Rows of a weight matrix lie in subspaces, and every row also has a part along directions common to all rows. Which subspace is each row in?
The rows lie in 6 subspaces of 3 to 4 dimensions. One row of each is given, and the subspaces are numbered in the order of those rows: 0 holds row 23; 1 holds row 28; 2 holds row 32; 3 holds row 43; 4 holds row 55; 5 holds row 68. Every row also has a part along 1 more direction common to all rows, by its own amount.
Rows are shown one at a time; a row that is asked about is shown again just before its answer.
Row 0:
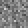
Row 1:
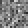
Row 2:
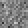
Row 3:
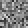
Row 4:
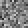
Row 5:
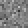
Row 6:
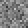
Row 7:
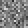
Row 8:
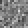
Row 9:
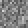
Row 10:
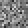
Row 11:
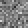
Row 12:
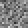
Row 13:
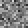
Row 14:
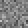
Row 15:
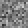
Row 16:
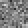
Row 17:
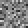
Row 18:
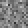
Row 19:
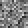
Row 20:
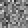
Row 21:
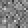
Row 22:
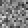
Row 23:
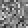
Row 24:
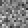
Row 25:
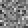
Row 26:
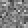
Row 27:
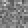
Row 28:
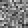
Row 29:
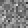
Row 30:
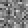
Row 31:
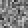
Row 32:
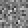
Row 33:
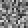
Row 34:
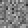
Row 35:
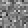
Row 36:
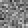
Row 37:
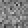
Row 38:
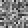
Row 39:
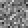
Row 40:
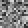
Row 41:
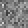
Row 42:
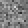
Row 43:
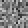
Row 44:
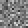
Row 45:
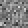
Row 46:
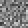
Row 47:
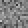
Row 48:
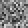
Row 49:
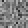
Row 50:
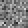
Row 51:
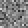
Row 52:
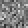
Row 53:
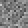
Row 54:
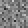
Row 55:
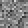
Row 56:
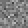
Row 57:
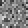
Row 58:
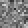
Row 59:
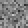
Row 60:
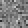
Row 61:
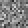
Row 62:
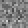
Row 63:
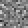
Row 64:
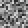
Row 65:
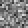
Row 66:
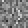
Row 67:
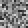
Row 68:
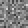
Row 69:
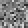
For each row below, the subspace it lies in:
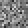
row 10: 0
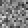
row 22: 3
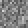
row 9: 5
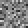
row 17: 5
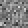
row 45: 4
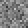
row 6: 1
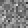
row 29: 3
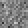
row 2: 4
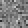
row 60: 0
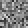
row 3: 2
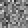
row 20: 5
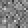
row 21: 2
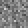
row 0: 2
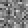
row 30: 5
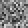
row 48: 0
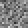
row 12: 4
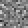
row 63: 5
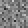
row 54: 2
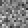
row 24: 3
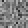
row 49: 3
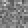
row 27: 1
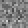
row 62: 3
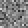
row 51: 1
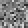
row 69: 0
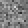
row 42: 0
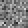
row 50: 4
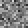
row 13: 2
